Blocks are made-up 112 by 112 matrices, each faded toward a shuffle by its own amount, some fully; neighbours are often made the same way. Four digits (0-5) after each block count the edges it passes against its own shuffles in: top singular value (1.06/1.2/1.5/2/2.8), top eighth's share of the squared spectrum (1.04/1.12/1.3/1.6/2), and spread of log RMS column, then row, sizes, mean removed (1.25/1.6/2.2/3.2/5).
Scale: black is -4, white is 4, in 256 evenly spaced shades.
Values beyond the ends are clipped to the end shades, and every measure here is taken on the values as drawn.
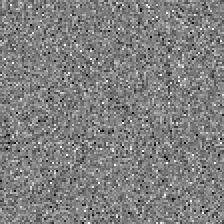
0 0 0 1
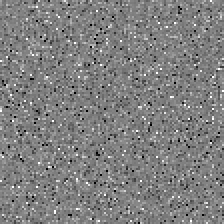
1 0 0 0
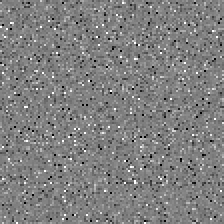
2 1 0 1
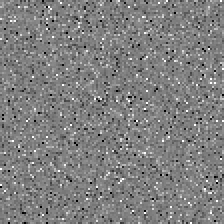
2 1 0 0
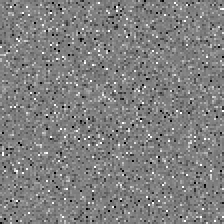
0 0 0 0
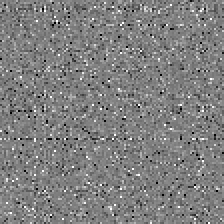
4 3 1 2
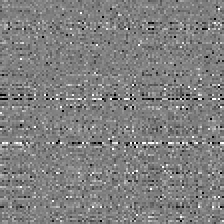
5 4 2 3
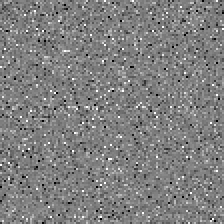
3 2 0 1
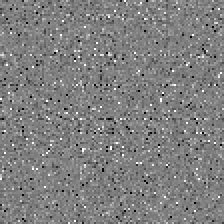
3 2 0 1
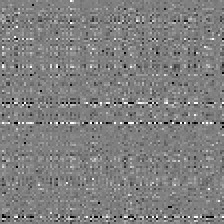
5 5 3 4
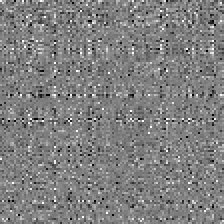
5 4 3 3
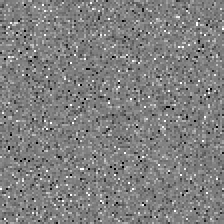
2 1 0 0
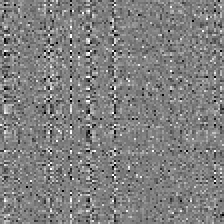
5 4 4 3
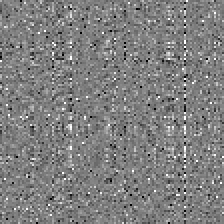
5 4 3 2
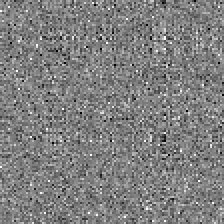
4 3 2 2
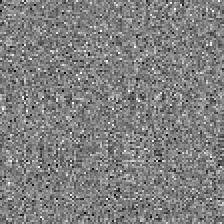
4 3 2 2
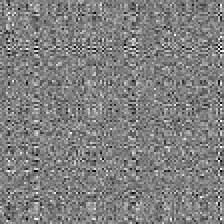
5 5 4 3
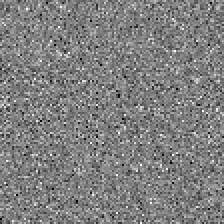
4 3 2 2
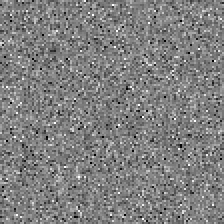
0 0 0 0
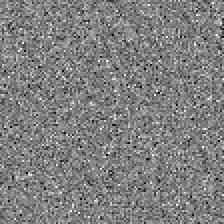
3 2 0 0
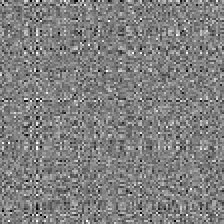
5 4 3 3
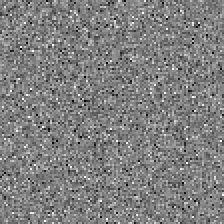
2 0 0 0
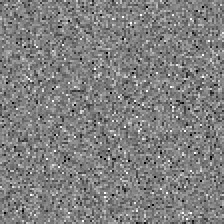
1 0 0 0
